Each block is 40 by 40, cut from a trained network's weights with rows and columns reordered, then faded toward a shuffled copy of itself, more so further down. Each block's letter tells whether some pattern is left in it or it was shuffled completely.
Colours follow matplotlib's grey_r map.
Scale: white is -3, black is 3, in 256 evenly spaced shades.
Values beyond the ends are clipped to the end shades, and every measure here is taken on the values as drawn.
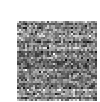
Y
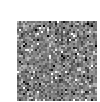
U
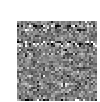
Y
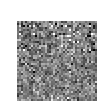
Y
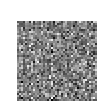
Y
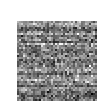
Y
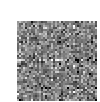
Y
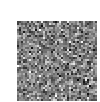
U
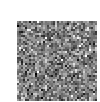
U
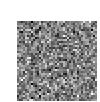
Y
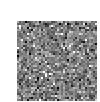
U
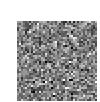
Y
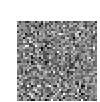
Y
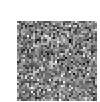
U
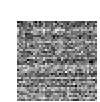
Y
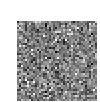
U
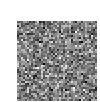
U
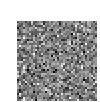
U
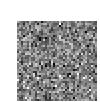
Y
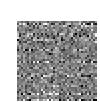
Y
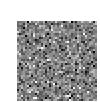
U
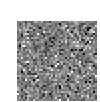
U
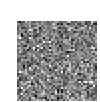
U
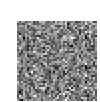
Y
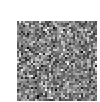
U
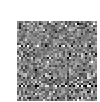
Y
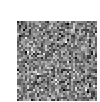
U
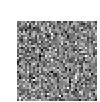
Y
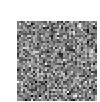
U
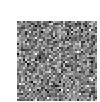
Y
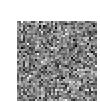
U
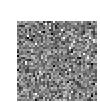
U
